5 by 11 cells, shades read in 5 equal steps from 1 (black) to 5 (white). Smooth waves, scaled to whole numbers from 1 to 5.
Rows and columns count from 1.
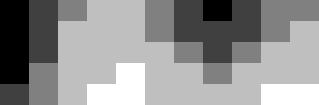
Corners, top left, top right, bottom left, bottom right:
1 3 2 5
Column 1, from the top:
1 1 1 1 2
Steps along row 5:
up up up same down same same same up same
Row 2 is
1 2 4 4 4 3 2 2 2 3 4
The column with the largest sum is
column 5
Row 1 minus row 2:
0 0 -1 0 0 0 0 -1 0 0 -1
